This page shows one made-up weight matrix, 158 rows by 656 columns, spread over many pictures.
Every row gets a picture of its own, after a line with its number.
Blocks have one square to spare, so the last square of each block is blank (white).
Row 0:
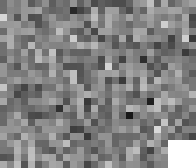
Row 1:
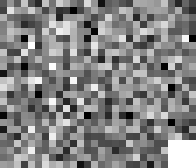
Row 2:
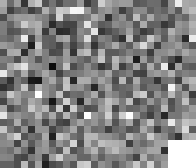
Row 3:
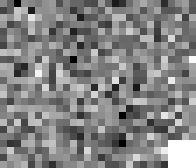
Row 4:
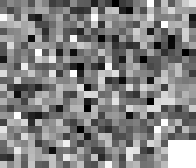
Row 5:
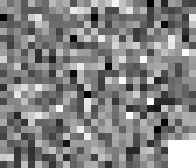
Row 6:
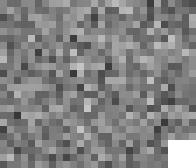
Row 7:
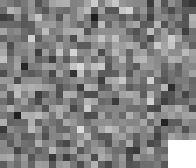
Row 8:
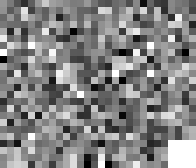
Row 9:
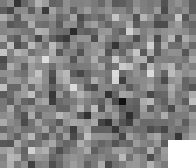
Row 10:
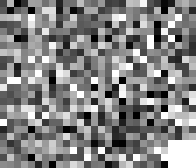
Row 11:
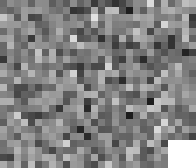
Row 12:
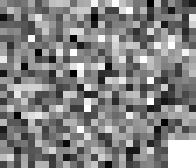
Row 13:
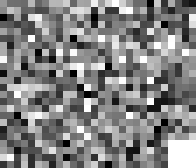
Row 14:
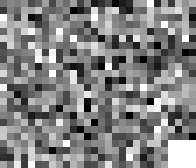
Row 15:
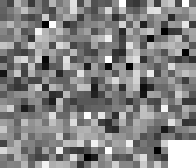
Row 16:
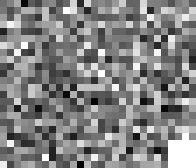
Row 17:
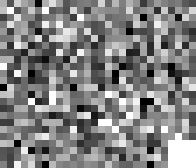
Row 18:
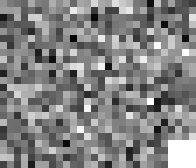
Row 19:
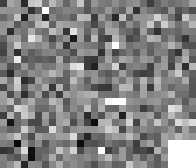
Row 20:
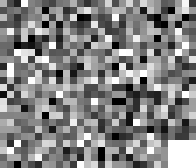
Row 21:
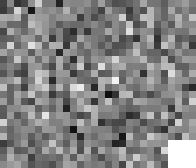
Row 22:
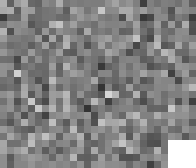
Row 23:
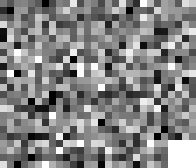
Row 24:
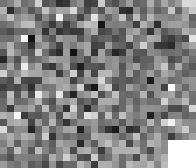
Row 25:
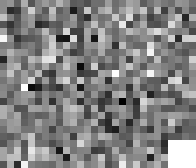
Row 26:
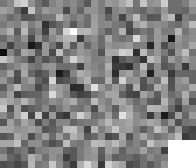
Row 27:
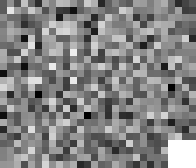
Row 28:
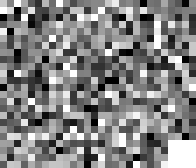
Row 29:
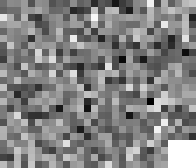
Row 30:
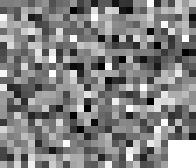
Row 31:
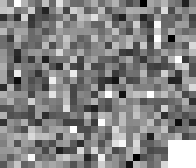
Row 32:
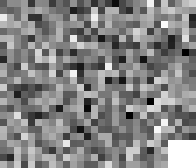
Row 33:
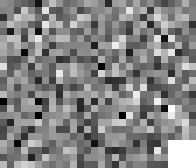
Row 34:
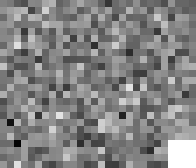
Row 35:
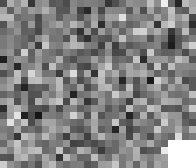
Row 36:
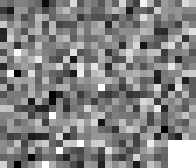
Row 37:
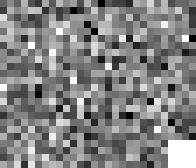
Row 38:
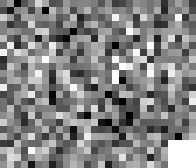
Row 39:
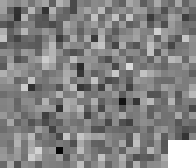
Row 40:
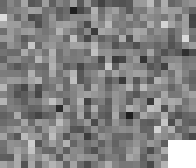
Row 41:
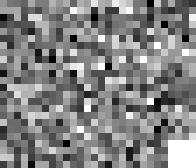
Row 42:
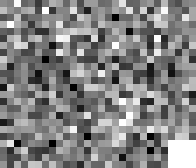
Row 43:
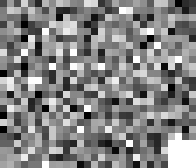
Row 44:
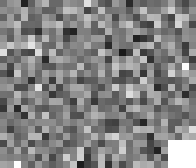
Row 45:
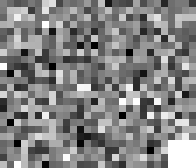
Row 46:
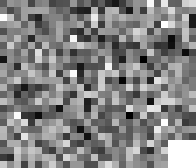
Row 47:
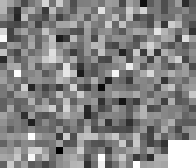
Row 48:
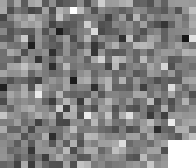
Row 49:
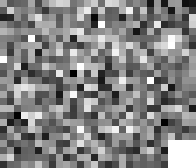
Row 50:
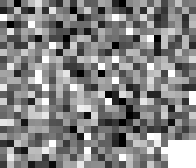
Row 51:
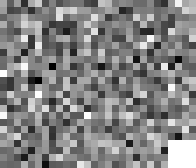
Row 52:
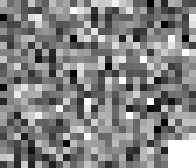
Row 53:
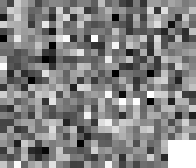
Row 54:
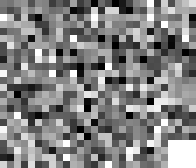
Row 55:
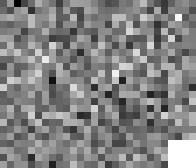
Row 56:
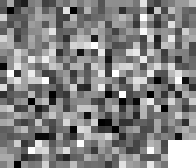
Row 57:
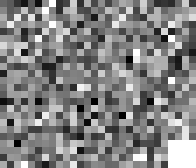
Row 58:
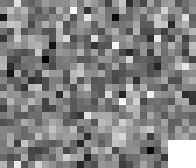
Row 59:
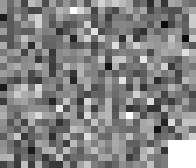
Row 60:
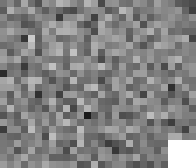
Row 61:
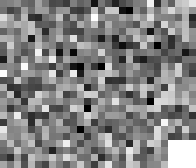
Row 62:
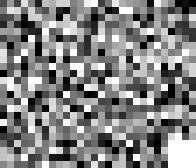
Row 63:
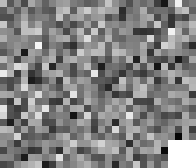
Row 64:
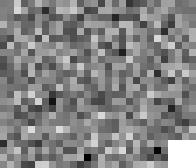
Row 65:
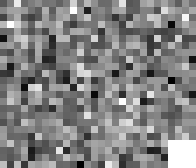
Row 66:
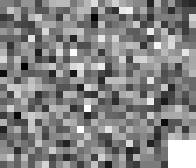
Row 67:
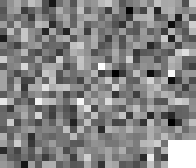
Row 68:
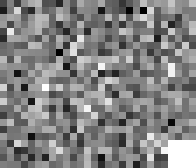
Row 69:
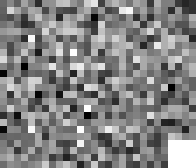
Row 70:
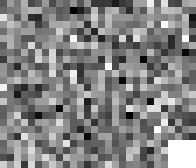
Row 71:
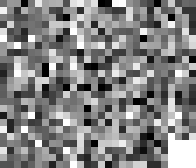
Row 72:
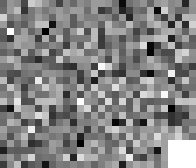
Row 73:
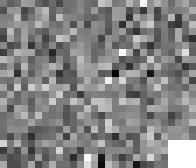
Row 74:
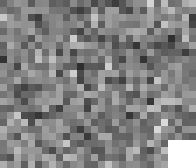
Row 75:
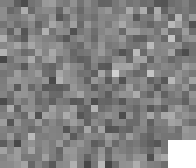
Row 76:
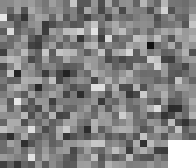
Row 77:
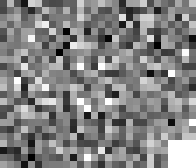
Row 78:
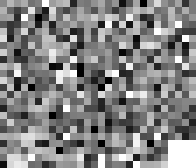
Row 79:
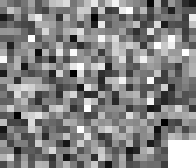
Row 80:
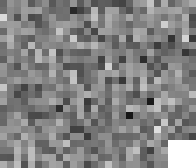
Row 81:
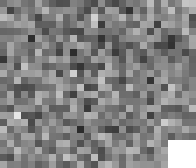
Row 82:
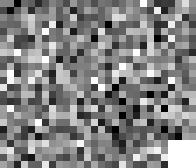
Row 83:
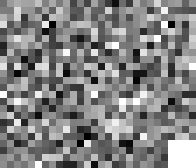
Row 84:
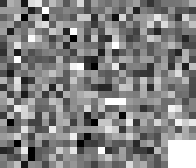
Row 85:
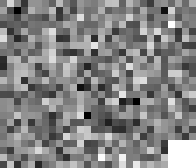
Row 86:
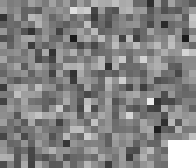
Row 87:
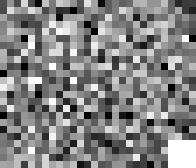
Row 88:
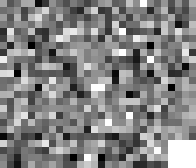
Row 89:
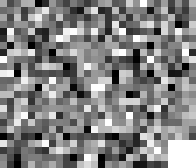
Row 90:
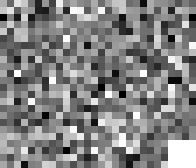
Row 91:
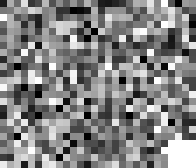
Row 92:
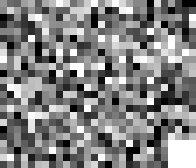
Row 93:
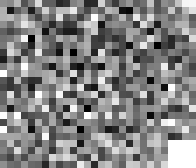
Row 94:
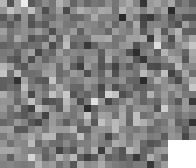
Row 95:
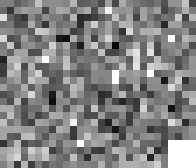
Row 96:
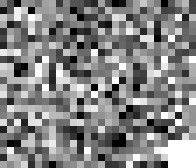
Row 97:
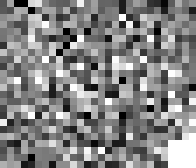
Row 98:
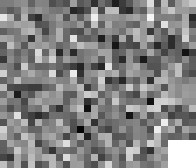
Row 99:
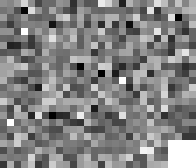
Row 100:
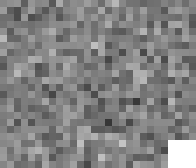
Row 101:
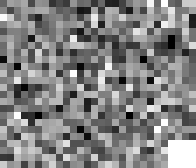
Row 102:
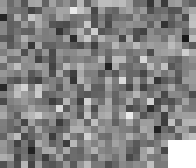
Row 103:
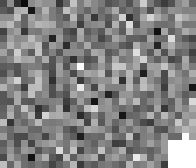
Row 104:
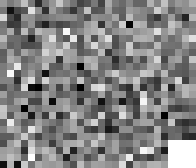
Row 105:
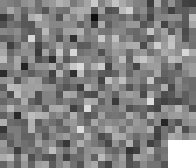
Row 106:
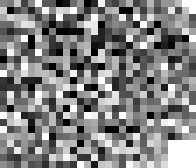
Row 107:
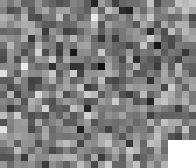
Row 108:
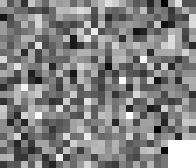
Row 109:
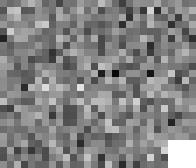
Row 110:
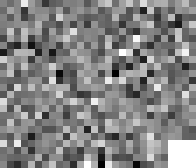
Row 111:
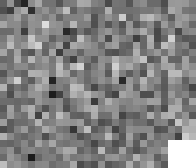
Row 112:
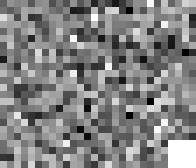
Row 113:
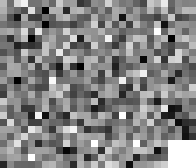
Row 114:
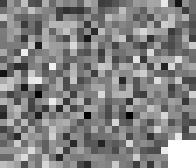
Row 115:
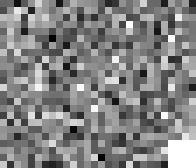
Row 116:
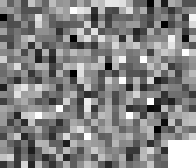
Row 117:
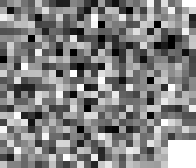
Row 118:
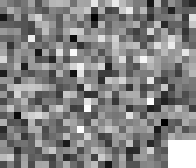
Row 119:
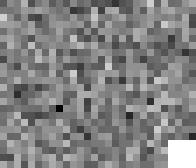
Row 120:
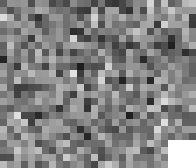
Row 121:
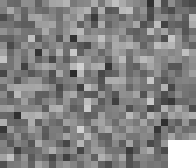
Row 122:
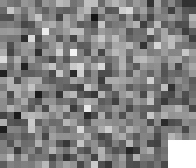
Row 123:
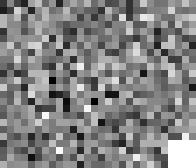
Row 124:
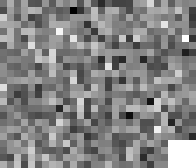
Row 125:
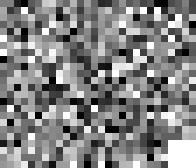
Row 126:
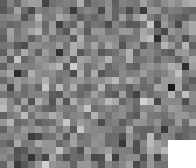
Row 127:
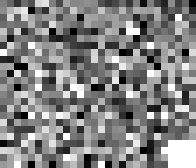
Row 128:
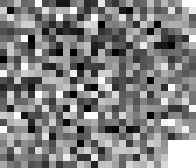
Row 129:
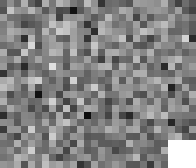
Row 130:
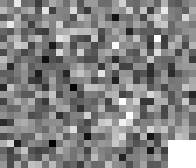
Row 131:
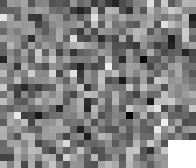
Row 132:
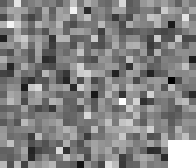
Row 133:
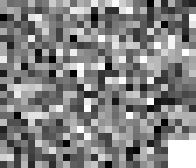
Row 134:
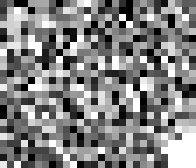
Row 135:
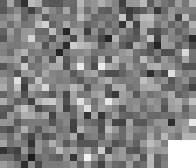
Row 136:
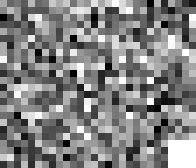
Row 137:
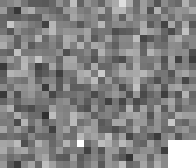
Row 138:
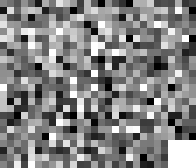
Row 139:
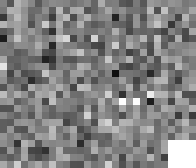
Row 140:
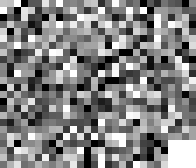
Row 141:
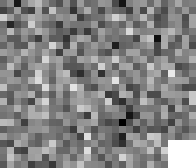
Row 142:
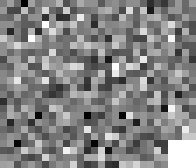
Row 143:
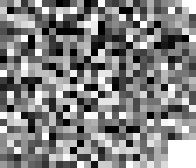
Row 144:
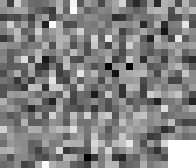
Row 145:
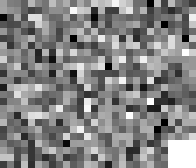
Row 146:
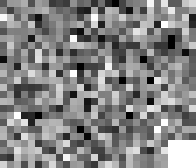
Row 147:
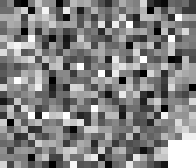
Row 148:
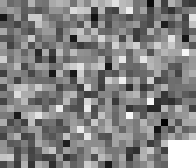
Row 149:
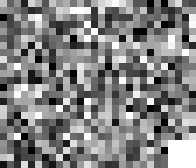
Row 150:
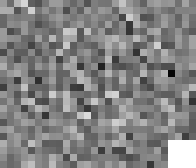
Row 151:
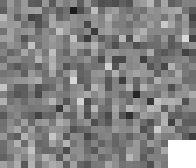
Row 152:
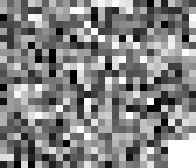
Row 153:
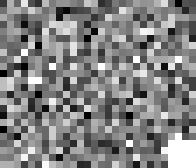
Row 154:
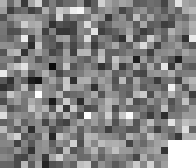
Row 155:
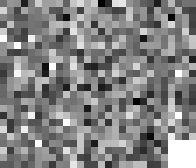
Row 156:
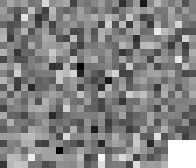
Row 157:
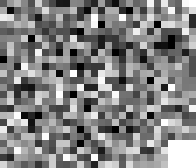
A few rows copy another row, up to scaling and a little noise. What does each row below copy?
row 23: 36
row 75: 125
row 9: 38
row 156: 78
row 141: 50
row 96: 3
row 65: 132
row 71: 155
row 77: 135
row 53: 139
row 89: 88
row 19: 84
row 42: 130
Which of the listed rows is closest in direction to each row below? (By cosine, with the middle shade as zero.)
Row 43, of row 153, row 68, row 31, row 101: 153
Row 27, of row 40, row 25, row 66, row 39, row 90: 66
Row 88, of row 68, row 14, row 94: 68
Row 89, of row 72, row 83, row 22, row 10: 83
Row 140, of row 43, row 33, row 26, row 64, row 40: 33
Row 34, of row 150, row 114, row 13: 13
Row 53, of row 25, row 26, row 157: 26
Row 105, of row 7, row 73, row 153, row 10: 7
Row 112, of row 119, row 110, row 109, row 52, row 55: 119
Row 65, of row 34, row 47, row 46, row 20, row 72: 72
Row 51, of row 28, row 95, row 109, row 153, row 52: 52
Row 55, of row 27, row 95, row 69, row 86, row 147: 147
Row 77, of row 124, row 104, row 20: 124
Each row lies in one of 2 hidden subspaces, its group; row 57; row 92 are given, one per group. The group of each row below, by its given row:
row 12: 92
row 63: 92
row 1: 92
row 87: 92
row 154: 92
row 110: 57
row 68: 57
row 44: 57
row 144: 57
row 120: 92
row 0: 92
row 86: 92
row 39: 57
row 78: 57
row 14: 92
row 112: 92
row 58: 57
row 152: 92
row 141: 57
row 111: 57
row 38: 57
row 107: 92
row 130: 57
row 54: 92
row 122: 92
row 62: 92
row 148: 92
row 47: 57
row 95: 57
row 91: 92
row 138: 92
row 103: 57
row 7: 92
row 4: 92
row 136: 92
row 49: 92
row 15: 57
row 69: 92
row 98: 92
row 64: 57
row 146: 92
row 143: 92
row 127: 57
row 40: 92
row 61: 92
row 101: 92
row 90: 57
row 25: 57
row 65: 57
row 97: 57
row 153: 92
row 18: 92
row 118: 92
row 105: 92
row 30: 92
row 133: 92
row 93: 92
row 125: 57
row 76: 57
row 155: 57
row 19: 57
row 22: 57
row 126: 57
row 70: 92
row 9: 57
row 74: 92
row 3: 57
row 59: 92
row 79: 92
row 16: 57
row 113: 57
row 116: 92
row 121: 92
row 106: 92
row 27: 92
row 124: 92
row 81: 92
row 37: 92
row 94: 57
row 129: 92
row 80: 92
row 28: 57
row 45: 57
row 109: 57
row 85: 57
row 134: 57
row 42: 57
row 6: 92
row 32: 92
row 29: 92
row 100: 57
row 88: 57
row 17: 57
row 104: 57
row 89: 57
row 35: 92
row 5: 92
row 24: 92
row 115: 57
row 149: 92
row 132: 57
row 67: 57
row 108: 92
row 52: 92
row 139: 57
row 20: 57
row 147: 57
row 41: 92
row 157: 92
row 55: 57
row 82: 57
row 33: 57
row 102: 92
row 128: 92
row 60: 92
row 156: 57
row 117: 92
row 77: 57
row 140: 57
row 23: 57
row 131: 92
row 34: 57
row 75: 57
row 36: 57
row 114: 92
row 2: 92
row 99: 57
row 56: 57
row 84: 57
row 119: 92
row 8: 57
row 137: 57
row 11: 92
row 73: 57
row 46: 92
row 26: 57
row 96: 57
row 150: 57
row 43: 92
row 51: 92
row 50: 57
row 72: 57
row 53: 57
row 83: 57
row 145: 92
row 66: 92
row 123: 57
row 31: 57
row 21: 57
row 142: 57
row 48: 92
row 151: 92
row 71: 57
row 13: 92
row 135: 57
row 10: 57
